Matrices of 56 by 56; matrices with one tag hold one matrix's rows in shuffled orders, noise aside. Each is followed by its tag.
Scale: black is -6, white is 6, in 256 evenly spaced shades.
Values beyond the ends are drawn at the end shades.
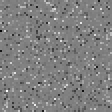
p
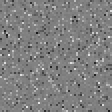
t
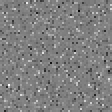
t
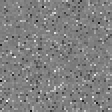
p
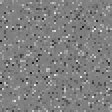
p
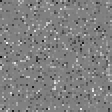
p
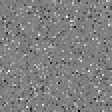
t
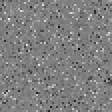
t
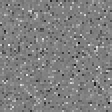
t
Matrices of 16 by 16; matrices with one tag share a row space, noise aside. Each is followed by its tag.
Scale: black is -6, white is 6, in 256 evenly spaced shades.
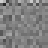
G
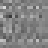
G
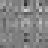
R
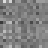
G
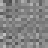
G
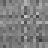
R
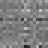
R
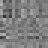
G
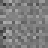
G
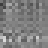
G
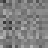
G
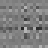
R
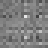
R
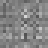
R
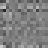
G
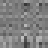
R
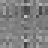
R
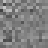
G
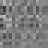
G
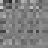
G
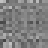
G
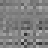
R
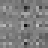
R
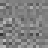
G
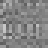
G
